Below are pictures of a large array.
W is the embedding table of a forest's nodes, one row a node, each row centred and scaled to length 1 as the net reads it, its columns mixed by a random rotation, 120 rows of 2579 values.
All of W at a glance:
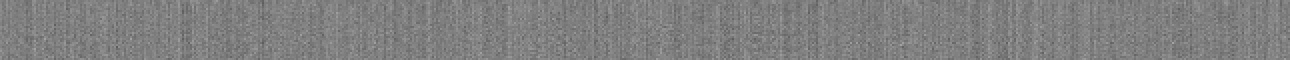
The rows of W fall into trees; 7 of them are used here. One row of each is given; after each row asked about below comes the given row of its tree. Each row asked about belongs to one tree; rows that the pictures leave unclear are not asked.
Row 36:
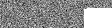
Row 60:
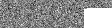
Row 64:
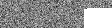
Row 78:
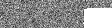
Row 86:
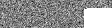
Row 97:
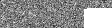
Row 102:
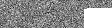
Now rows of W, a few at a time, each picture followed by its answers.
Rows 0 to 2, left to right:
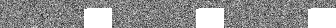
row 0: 86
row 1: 97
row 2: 64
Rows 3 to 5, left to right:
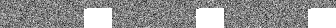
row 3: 86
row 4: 86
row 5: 86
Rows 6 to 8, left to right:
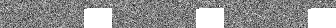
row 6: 78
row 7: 97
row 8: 97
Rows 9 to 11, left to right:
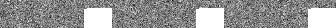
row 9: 78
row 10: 97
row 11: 64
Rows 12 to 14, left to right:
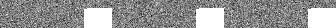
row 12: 64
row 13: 78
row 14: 60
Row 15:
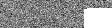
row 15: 97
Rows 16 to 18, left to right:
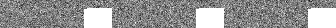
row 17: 60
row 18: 60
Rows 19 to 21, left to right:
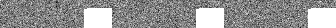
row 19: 64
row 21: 97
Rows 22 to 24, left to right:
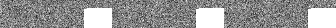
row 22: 60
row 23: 78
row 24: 78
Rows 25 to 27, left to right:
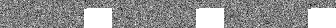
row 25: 60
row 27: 36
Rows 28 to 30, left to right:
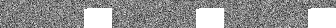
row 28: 64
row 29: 102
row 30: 78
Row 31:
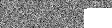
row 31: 97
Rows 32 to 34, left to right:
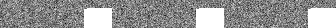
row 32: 64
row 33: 60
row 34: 36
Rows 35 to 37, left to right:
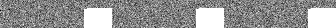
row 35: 60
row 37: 36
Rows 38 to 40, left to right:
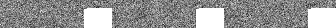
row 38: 97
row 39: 78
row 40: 36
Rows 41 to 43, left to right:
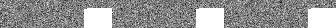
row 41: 102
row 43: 64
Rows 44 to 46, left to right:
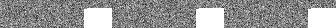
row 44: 60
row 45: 78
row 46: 60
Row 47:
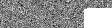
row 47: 97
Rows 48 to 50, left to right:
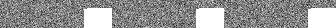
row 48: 64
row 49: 86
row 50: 78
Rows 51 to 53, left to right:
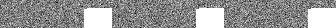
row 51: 64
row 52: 36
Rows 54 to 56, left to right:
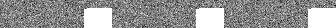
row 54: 86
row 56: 64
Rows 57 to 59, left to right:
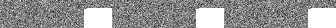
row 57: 78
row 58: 36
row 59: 78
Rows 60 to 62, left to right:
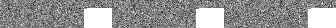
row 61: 97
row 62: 64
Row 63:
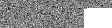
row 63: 60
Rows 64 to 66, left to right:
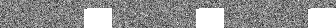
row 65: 97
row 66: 78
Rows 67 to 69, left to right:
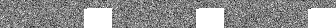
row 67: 97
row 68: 60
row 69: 102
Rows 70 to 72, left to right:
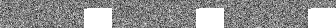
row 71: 60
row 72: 86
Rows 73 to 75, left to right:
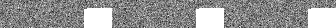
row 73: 78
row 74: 36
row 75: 102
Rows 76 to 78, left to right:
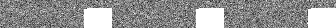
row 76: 97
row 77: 97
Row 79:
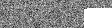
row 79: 78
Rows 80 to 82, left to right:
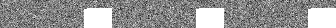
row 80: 97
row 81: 60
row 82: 78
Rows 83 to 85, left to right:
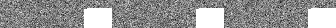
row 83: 97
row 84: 64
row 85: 64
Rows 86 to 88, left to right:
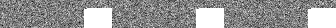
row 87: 64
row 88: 97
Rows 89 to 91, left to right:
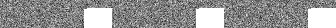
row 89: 36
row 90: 36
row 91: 60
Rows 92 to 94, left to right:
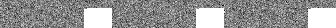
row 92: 60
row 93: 64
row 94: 60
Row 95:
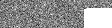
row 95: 78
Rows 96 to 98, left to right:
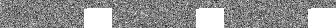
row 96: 60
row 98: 60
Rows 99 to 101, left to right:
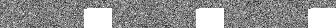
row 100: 97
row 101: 86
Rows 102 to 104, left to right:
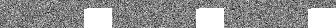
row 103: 36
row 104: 60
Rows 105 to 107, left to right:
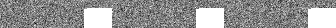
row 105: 36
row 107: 64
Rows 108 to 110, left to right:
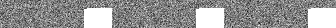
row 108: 78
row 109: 36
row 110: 36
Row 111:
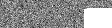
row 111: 97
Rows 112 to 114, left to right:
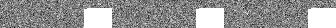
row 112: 64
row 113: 60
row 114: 97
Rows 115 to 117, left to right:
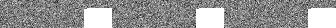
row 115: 64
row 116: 86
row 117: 78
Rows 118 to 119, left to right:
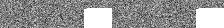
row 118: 36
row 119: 78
